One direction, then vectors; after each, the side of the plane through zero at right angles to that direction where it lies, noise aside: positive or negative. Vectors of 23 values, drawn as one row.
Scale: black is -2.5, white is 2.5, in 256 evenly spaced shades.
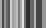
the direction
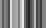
positive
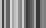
positive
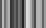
negative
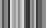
positive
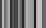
negative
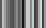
negative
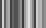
negative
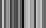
negative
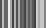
negative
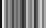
negative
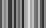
negative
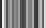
negative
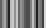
positive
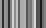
positive
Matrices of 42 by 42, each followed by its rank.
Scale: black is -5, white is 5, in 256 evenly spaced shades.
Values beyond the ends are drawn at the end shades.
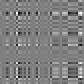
one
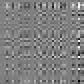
two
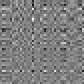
three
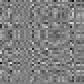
three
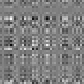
two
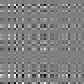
one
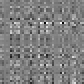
three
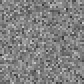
full rank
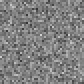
full rank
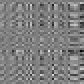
two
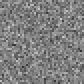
full rank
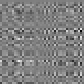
two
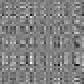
three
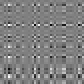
one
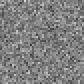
full rank
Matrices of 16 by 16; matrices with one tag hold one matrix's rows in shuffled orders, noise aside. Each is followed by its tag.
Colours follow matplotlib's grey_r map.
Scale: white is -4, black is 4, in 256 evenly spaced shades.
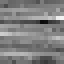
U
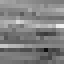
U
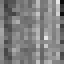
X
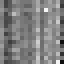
X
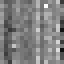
X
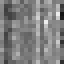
X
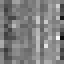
X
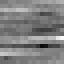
U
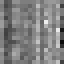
X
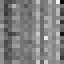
X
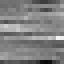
U
